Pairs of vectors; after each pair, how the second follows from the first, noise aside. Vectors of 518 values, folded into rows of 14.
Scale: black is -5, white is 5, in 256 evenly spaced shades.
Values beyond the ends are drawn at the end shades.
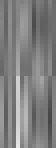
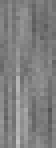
shrunk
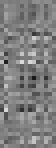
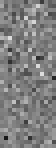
shuffled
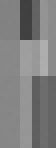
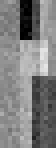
scaled up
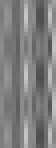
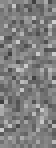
shuffled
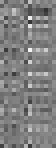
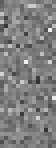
shuffled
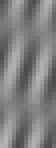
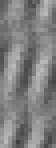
copied
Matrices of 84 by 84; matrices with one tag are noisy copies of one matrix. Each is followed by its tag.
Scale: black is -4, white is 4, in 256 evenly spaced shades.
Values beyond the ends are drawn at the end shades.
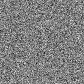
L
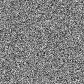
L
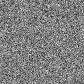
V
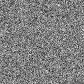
V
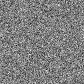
V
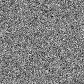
V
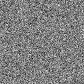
V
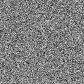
L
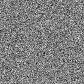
L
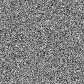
L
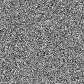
L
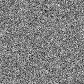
V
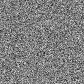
L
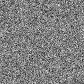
V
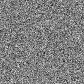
L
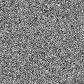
V
